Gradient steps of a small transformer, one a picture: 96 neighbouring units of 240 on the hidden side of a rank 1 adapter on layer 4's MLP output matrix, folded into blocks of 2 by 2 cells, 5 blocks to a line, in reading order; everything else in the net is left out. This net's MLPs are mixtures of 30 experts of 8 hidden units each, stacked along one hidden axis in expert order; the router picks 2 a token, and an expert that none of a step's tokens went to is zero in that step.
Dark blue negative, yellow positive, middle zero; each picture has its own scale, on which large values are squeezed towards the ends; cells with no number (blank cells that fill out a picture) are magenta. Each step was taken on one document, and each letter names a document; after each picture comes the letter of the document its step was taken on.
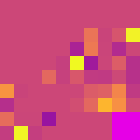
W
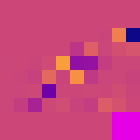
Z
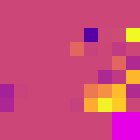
W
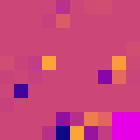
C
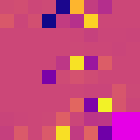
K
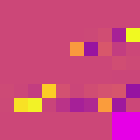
Z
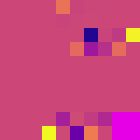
C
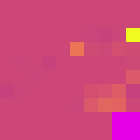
W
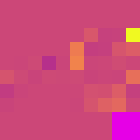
W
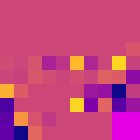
W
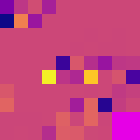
K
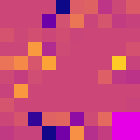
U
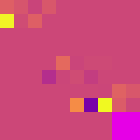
K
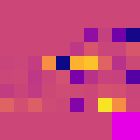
Z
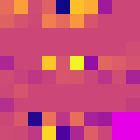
U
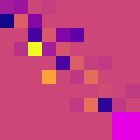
K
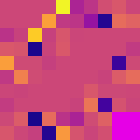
U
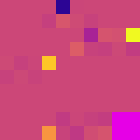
C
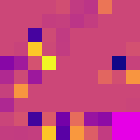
U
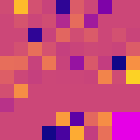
U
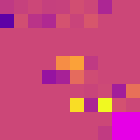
K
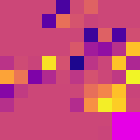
W
